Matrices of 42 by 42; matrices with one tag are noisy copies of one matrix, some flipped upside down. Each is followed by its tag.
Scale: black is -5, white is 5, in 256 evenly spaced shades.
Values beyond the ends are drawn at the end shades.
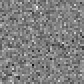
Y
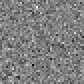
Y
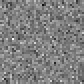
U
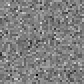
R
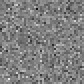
R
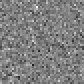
Y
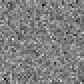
U
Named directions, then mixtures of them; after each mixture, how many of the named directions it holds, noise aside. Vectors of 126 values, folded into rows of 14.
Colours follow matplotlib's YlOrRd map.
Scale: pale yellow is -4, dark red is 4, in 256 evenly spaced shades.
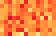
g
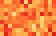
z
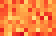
one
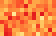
two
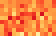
two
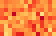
two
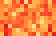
one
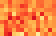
two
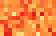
two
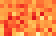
two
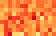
two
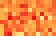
two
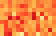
two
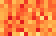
one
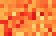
two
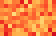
one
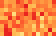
two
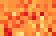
two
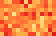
one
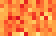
one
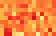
two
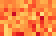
two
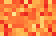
one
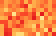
two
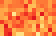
two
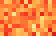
one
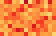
two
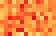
one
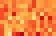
two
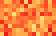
one
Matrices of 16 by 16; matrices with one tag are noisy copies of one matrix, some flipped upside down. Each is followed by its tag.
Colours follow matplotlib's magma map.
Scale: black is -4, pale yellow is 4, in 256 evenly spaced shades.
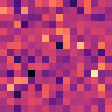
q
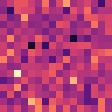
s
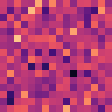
s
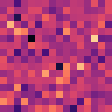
q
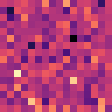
s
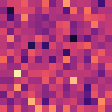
s
